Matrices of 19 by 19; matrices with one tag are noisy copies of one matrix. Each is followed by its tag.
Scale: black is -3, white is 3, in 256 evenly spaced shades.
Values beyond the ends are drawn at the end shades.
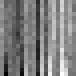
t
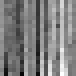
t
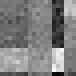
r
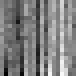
t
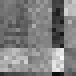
r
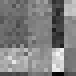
r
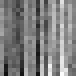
t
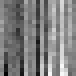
t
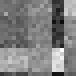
r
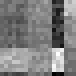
r
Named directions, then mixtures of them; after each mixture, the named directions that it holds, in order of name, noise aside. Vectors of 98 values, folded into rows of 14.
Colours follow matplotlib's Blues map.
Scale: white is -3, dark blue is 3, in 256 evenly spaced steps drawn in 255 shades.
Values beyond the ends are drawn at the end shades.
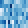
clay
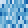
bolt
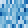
bolt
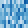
bolt, clay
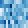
clay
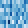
bolt, clay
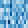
bolt, clay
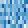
bolt, clay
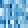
clay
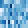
clay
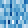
bolt, clay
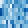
bolt, clay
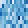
bolt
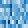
bolt, clay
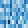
bolt, clay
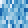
bolt, clay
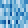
bolt, clay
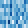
bolt, clay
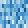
bolt, clay
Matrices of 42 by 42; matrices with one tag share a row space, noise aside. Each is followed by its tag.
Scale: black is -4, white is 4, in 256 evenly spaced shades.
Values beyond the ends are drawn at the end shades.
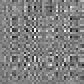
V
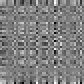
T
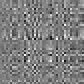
V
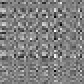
T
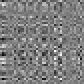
T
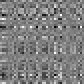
T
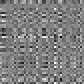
T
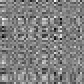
T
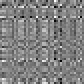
T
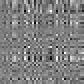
V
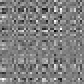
T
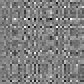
V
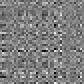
T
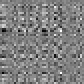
T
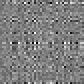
V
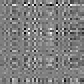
V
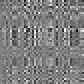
V
